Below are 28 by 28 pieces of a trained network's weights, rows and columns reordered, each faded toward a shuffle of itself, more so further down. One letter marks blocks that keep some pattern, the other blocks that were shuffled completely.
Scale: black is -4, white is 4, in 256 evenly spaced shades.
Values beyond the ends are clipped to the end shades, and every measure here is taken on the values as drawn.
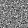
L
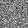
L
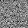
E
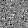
E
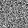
L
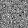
L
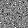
L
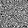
E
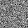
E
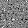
E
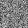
L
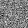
L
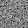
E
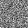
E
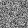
L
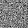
L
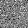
L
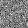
L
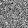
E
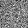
L
